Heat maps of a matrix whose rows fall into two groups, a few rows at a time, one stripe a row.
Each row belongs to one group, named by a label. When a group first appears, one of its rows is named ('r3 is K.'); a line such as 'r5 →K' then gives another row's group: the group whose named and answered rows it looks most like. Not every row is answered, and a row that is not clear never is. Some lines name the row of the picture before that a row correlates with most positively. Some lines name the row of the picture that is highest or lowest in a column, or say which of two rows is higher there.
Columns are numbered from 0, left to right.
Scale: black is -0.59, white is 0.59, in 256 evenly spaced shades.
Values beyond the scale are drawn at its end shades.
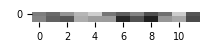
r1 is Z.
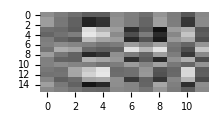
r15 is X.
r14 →X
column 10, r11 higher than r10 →Yes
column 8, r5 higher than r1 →No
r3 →Z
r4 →Z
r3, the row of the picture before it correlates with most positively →1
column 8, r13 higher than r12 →No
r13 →Z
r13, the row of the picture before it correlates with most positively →1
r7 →X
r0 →X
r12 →Z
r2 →X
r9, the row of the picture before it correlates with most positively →1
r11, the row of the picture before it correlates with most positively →0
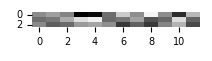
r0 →X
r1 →Z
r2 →Z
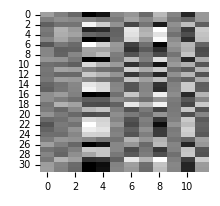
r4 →X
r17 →X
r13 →X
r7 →Z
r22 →Z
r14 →Z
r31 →X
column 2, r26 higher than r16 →No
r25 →X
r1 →X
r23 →Z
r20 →X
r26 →X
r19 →Z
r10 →Z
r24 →Z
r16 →X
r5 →X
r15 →Z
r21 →Z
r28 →Z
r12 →Z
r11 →X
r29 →X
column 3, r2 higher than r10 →Yes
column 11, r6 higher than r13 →No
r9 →X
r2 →Z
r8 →Z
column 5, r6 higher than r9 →Yes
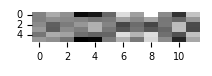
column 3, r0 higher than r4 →No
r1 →X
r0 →X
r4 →X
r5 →X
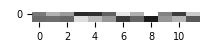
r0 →X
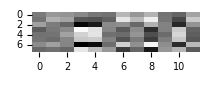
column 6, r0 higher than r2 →Yes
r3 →Z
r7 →Z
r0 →X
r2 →X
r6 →X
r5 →Z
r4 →Z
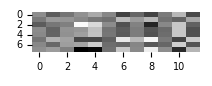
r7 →X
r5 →X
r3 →Z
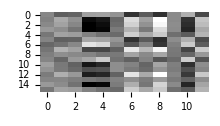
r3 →X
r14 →X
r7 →X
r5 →Z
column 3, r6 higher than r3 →Yes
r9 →Z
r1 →X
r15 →X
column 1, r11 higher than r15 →No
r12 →X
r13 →X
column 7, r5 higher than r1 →No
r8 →X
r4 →X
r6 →Z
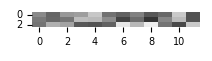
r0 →Z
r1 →Z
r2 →X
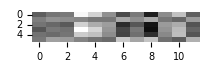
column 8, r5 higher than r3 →Yes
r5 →X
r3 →Z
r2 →Z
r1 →X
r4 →Z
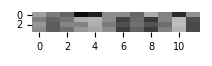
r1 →Z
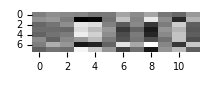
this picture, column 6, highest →6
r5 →Z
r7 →Z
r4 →Z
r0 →X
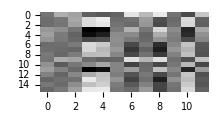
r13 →Z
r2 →Z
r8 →Z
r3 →X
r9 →X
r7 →Z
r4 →X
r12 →Z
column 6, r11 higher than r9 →No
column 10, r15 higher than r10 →Yes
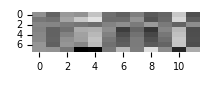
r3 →Z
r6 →Z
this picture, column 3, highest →1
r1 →Z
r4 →Z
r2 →X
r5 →Z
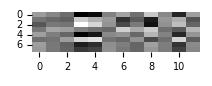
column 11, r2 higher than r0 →No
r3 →X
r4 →X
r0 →X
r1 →Z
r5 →Z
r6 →X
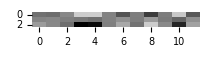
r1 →X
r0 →Z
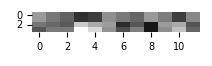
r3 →Z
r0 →X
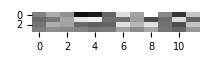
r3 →X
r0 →X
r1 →Z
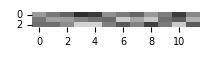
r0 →X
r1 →X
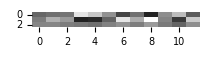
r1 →X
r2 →X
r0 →Z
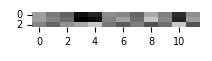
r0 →X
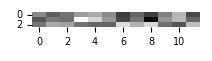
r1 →Z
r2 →X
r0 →Z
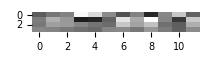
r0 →Z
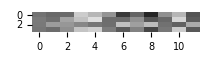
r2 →X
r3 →Z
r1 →Z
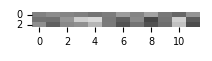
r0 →X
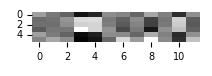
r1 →Z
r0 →X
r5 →X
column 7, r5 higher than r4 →Yes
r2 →Z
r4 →X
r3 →Z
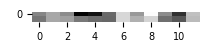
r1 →X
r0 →X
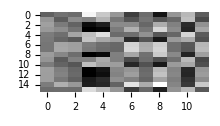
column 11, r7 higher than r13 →Yes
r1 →Z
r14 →X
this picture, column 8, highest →14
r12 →X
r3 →X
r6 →X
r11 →X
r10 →Z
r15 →Z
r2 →X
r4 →Z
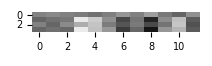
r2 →Z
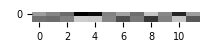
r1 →Z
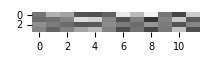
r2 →X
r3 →Z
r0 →X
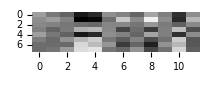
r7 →Z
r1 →X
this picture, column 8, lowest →6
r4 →X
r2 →X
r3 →Z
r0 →X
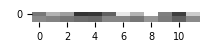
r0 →X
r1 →X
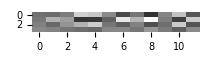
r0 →Z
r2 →Z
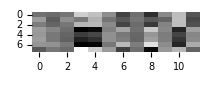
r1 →Z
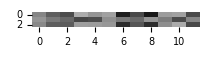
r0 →Z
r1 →X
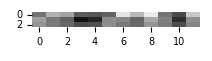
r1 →X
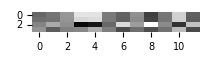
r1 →Z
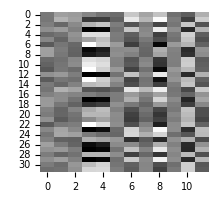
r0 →X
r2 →Z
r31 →Z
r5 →Z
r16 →X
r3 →X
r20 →Z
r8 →X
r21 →Z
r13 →Z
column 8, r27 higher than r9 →Yes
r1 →X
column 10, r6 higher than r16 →Yes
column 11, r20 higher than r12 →No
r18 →X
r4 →Z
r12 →X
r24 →X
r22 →Z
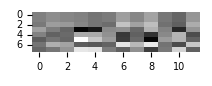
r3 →X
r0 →X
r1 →X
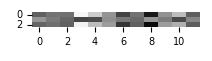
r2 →Z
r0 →Z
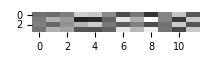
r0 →Z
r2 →Z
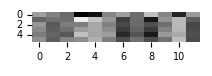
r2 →Z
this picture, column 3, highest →1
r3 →Z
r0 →X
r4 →Z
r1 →Z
